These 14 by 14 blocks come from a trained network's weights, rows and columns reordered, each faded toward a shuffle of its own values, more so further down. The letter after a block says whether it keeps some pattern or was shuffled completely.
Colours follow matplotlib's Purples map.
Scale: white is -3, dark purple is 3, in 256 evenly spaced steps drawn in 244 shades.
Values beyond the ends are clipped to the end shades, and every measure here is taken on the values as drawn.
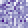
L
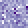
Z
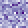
L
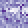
Z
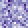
L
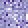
L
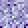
L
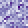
L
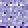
Z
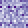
Z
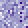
L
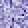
L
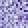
L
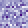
Z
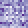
Z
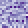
Z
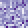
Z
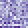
Z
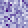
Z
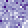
L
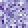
L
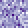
L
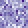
L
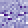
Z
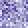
L
